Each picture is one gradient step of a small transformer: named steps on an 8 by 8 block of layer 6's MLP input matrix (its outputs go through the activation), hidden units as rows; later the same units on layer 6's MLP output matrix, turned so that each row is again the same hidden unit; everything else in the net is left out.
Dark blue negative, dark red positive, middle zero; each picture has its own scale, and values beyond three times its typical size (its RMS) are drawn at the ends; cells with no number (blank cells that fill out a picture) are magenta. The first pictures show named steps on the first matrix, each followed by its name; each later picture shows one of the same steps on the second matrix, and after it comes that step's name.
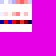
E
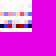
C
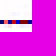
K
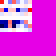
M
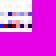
C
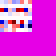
M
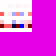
C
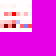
C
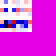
M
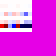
C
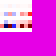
C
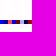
K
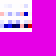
C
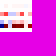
C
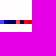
K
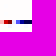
K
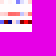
E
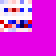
M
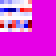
M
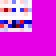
M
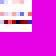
E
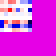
M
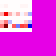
C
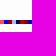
K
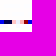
K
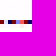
K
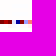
K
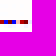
K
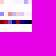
E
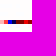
K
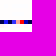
K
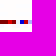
K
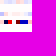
E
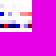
C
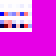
C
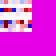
M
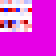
M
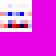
C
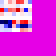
M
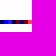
K
